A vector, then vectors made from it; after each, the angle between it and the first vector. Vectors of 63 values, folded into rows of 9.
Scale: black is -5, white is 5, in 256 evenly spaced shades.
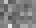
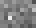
partly opposed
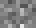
partly aligned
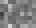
nearly parallel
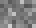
partly aligned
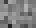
nearly opposite
